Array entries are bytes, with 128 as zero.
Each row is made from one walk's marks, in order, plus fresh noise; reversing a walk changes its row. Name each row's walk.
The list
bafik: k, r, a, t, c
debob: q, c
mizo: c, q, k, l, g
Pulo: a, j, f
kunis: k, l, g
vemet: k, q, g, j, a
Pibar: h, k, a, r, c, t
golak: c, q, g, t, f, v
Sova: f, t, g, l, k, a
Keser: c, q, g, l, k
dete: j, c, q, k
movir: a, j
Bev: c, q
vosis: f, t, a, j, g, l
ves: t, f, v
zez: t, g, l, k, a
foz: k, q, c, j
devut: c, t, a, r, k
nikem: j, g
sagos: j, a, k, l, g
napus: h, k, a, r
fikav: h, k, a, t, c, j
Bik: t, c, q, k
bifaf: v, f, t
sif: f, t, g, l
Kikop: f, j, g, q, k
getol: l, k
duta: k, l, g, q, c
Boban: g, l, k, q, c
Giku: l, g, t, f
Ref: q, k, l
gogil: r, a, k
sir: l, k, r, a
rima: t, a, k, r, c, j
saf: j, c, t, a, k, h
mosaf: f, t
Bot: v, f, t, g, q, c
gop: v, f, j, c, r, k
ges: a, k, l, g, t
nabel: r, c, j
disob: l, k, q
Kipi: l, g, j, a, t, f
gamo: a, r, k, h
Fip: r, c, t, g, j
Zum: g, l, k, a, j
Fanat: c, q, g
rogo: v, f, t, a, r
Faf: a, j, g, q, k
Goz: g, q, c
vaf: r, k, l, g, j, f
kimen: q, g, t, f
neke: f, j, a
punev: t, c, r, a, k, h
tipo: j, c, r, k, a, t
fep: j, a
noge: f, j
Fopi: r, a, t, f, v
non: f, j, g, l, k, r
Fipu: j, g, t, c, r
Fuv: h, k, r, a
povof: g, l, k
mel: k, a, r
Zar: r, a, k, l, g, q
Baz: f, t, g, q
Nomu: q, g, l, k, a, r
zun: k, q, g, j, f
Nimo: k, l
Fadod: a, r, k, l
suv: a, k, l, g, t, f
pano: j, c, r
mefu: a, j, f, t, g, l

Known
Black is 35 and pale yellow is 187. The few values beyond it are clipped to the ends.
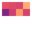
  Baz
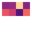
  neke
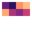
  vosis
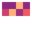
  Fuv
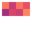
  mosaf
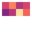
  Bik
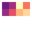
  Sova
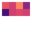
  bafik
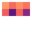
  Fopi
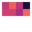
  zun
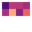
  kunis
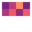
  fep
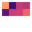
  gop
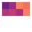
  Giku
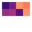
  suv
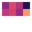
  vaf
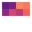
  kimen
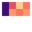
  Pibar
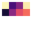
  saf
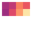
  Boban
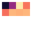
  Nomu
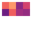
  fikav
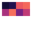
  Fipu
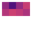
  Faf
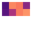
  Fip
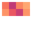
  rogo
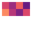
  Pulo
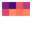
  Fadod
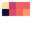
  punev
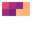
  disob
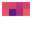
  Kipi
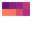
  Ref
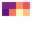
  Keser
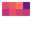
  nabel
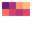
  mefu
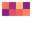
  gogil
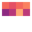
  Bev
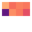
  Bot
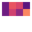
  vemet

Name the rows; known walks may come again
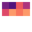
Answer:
Fadod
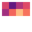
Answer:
getol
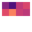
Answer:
Nimo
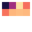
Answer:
Nomu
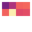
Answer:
napus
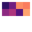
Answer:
suv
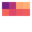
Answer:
sif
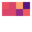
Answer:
noge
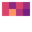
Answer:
pano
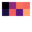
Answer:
ges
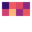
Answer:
mizo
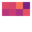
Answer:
movir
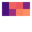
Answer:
Fip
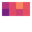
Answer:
Zar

